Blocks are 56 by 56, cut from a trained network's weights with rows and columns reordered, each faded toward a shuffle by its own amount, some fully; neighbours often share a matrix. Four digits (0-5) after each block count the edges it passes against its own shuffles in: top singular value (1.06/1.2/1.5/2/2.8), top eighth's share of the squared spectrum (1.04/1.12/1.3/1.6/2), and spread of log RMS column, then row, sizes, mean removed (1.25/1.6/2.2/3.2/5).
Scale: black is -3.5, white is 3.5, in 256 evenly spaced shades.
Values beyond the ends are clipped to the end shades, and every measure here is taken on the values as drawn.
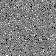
1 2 0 1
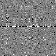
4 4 1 2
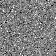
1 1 0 0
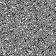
0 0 0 0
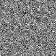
2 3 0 1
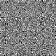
3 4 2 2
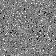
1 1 0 0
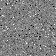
1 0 0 0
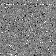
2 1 0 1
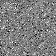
0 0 0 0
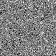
0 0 0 0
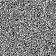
0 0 0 0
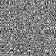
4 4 2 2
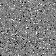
0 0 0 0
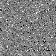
2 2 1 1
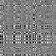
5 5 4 3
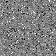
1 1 0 0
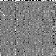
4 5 1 2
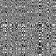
4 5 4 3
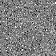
2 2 1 1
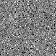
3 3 1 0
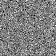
0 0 0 0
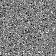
0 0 0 0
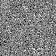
2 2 0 0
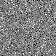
1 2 0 0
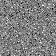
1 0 0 0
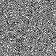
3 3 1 1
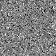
1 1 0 0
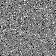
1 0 0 0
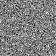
1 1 0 0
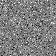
1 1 0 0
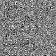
3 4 1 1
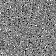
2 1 0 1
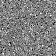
1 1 0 0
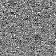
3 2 1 1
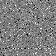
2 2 0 1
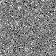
1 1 0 0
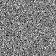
2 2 0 0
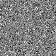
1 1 0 0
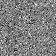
2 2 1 0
